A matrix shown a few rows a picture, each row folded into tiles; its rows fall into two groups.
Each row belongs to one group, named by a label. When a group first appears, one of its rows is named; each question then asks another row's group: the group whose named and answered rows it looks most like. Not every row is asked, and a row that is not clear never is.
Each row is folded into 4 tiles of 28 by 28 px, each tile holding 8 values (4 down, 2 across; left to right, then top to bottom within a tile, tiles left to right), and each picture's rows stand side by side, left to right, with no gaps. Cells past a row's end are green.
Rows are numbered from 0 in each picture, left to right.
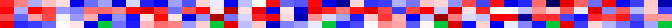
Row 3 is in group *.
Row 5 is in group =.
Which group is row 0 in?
=
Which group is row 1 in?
*
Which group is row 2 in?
=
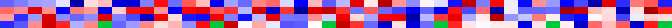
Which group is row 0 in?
*
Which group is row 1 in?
*
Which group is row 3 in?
=
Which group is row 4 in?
=
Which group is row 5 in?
*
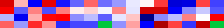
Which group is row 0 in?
=
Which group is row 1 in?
*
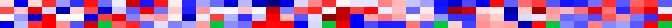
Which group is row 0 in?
*
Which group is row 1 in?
=
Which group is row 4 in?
*
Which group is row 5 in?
*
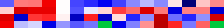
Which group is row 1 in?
*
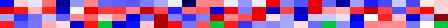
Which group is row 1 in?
*
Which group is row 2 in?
=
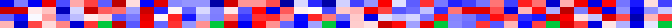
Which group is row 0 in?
*
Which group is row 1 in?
=
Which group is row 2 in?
=
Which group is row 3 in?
*
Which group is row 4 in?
*
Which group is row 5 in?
=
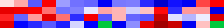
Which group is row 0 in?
=
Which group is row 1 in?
*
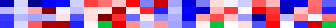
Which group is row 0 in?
*
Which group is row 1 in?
=
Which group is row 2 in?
*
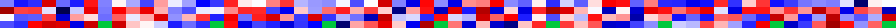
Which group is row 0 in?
*
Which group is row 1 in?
=
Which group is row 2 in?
=
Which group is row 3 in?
*
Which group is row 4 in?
=
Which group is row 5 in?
=
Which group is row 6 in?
*
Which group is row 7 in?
*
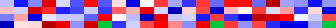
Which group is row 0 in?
*
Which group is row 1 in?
*
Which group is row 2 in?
=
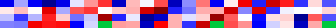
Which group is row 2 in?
=
